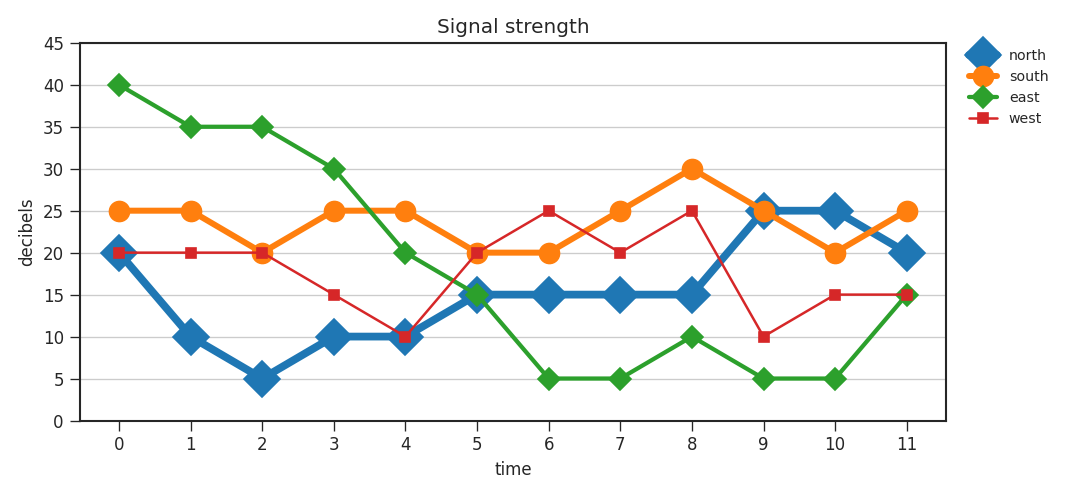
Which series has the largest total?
south
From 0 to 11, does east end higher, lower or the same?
lower
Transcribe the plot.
Title: Signal strength
x-axis: time, ticks 0 1 2 3 4 5 6 7 8 9 10 11
y-axis: decibels, ticks 0 5 10 15 20 25 30 35 40 45
Legend: north, south, east, west
Values:
north: 20 10 5 10 10 15 15 15 15 25 25 20
south: 25 25 20 25 25 20 20 25 30 25 20 25
east: 40 35 35 30 20 15 5 5 10 5 5 15
west: 20 20 20 15 10 20 25 20 25 10 15 15
